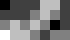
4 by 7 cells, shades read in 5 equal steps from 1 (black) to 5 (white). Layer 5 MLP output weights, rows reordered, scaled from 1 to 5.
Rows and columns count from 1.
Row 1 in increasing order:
1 2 2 2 2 4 4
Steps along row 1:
up same same up same down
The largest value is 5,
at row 4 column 1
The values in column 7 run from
2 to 3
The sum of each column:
11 12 11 12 13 11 9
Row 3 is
3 4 3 4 3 1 2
